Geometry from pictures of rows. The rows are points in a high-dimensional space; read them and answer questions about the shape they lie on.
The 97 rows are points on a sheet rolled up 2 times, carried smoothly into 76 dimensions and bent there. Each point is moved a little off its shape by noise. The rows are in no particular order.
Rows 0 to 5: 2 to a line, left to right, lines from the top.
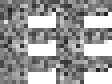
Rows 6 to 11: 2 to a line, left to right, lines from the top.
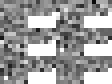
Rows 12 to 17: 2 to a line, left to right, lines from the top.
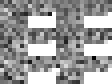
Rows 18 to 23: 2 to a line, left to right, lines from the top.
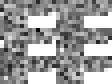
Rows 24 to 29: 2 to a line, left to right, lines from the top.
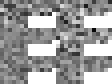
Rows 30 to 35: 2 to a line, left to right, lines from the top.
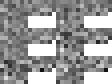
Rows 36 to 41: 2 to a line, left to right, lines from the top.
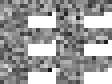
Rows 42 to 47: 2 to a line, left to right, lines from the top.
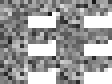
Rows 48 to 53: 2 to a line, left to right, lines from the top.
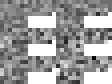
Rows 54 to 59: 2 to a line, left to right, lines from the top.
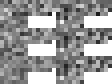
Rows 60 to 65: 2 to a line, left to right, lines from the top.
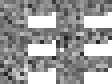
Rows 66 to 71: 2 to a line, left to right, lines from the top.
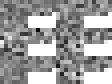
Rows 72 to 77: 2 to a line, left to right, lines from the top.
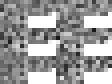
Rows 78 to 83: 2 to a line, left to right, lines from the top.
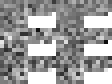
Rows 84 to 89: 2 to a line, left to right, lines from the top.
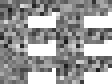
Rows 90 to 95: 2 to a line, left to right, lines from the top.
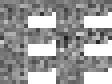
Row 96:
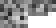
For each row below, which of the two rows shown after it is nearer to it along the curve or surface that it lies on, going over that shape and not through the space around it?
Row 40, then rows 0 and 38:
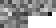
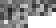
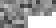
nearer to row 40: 38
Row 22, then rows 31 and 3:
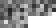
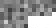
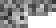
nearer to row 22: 3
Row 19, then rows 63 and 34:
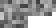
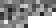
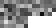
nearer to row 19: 34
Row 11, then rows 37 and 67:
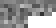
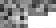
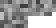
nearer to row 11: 67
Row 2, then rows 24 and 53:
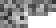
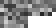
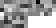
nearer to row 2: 53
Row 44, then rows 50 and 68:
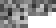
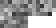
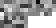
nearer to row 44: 68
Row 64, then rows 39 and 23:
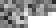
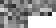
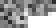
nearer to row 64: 23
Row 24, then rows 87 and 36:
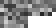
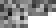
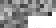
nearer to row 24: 36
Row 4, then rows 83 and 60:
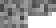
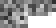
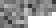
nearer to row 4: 60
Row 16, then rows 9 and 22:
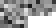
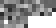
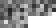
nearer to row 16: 22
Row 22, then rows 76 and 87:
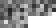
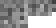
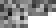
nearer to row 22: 87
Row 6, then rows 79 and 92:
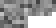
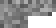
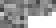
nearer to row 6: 92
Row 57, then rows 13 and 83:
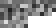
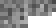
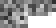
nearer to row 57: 83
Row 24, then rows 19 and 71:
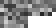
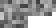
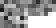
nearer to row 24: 19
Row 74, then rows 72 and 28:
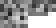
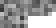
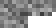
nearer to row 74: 72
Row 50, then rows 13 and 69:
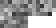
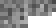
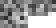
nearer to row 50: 13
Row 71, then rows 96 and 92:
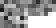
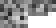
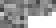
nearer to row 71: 96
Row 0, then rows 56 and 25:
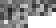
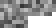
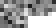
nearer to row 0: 25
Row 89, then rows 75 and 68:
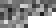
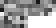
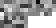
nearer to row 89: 75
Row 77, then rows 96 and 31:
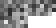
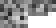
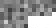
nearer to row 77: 96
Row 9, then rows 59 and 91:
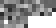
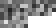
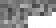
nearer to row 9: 59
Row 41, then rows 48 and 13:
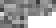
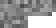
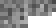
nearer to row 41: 13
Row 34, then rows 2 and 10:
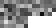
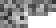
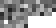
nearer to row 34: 10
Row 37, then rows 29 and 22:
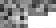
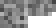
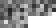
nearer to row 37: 22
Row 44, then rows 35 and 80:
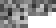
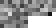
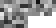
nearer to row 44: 80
